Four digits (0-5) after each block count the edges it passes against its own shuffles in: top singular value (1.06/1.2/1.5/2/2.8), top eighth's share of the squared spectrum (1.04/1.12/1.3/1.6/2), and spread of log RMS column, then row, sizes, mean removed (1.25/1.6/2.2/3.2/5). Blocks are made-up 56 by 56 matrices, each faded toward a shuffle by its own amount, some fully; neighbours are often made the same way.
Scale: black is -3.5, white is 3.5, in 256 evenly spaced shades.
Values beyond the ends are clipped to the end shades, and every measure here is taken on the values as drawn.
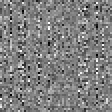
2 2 4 0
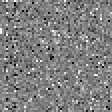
1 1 1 0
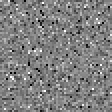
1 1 0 0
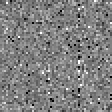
2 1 1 0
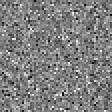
0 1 1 0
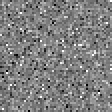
0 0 0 0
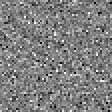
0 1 0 0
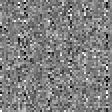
2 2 3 0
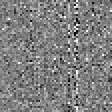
2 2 3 0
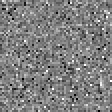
0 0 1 0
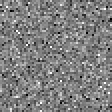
0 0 1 0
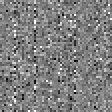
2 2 3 0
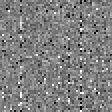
2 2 2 0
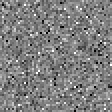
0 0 0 0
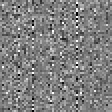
2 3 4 0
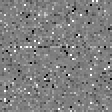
2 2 0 0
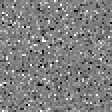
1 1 0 0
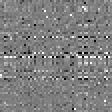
4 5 2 3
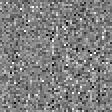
1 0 1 0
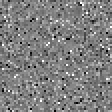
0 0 0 0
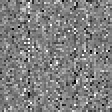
2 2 2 0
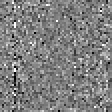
2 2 2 0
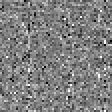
1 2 2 0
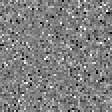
0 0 0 0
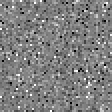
1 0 0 0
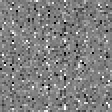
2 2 2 0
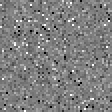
0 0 0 0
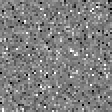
0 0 0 0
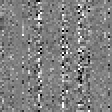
2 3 4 0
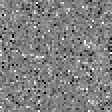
1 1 1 0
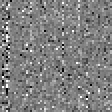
2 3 3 0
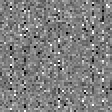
1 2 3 0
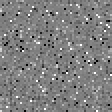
0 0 0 0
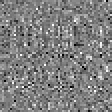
4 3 2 2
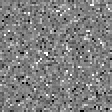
1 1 0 0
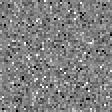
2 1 0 0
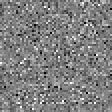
3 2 1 1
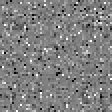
2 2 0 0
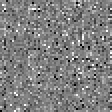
3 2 2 0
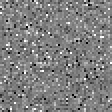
2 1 0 0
